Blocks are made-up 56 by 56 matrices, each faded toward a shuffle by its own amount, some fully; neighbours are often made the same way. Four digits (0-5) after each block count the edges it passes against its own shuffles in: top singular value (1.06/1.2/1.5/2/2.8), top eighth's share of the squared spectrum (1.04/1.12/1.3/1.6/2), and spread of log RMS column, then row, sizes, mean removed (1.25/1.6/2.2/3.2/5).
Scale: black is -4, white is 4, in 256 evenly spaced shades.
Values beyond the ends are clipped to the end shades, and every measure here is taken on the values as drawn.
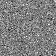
0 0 0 0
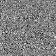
1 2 0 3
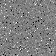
0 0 0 0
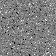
0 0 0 0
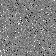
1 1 0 0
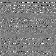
2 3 0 3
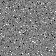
0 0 0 0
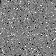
0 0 0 0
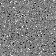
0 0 0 1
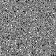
2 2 1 0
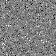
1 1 0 0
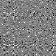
4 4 2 2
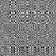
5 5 3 3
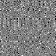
4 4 2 2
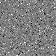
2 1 0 0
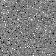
2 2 0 0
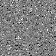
3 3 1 1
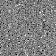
3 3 1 1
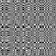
5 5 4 4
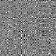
4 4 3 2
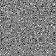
3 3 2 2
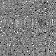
3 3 1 1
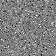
1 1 0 0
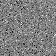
1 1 0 0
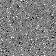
2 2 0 0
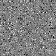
3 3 1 0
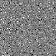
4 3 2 1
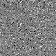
3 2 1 0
